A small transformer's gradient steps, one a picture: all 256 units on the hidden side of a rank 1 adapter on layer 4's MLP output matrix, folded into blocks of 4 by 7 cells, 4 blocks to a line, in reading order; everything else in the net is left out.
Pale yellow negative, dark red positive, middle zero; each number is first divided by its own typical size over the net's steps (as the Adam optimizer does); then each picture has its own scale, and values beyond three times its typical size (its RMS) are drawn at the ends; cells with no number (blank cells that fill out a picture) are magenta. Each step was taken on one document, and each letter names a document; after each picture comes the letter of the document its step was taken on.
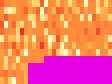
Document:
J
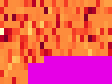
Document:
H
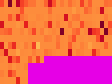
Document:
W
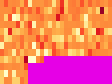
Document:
H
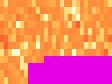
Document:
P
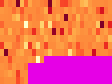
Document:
W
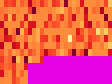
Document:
H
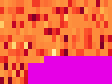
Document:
J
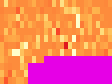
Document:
P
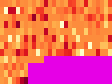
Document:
J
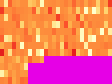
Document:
H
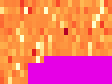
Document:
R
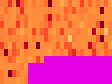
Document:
W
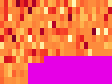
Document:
H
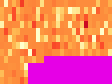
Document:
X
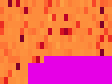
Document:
W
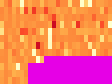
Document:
R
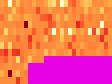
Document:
W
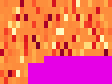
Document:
P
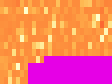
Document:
R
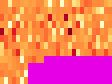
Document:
P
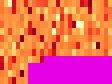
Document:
H
